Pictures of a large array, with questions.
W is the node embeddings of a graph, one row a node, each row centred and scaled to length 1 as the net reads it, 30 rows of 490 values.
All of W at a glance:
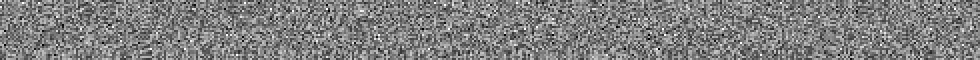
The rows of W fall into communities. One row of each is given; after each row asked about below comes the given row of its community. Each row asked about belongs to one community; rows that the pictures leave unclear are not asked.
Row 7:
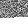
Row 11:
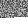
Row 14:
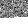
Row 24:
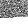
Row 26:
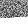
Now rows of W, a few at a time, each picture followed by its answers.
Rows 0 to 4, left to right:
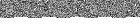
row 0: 26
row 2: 7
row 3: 26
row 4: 7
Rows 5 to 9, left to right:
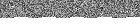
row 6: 26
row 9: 11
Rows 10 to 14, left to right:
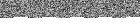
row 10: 24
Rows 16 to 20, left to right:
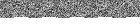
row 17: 14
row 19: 14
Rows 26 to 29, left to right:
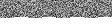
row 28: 7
